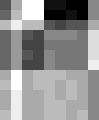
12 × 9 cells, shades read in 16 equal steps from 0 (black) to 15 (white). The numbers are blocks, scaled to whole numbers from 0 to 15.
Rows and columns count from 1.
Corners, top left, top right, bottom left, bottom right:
5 8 11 8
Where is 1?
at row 1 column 5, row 1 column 6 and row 2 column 7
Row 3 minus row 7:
5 5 7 7 -3 -3 -2 -2 -4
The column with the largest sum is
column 2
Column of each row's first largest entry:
3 3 2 9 9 9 9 2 2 2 2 2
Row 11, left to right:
10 14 10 10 11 11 10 10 8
